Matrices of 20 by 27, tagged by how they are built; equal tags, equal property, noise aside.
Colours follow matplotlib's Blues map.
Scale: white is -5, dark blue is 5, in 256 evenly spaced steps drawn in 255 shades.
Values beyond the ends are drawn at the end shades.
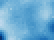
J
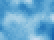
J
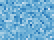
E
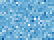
E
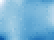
J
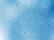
J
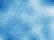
J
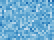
E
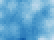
J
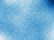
J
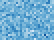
E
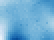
J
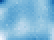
J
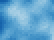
J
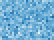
E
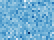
E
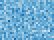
E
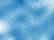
J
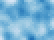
J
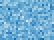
E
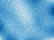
J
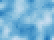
J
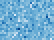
E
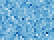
E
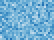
E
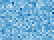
E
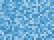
E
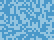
E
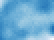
J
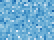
E
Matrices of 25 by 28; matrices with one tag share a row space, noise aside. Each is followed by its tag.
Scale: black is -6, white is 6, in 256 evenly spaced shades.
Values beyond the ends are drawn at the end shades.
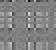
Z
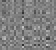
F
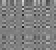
F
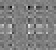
Z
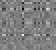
F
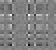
Z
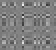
F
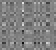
F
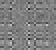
Z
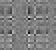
Z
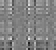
Z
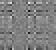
Z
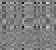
F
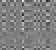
F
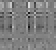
Z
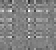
Z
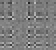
Z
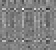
F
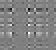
Z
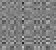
F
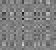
F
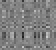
F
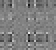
Z
